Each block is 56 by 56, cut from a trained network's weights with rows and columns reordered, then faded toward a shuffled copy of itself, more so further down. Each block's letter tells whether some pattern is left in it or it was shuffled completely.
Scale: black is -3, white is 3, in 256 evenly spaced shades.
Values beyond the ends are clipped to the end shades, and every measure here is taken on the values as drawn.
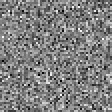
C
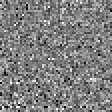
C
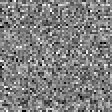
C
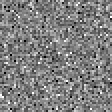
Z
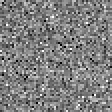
Z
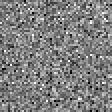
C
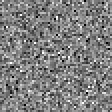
C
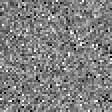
C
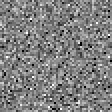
Z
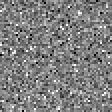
Z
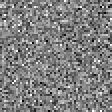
C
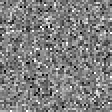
C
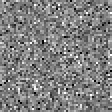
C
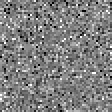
Z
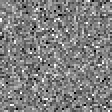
Z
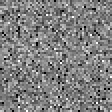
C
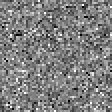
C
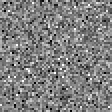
Z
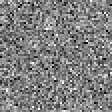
Z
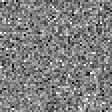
Z
